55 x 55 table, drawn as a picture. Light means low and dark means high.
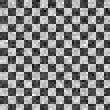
Histogram: two levels. Mirror symmetry: none. Average level on the scale: 50%. Grain: checkered.
